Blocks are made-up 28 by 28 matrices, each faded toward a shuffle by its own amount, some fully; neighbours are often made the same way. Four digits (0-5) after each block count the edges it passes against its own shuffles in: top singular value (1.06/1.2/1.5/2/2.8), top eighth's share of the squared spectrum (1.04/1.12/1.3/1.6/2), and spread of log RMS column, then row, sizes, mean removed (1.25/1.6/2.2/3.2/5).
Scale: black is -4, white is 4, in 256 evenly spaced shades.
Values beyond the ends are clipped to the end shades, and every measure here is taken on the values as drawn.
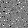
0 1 0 0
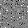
2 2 1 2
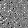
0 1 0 0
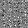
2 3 2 0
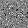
1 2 0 0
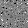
0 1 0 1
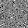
2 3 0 0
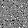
0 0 0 0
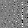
3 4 2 0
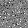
0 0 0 0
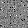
1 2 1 0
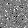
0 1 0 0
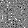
1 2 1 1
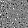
2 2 1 0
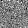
0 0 0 0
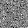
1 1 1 0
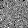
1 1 0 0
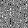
2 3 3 0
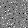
1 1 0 0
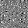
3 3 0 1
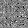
2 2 0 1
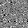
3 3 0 1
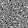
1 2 0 0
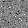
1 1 0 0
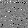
2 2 0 1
